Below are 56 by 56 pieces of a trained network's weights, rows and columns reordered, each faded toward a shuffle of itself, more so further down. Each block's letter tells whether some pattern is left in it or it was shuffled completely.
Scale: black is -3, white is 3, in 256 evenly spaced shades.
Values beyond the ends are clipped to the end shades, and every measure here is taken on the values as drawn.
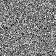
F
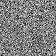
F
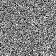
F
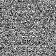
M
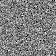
F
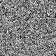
F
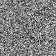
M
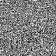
M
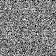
M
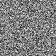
F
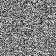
M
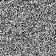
M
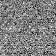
M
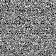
M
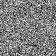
F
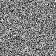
F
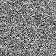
M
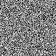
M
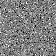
F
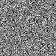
M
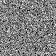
F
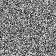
M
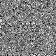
M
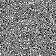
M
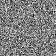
F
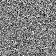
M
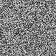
F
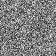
F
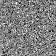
F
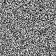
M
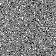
F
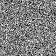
F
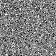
F
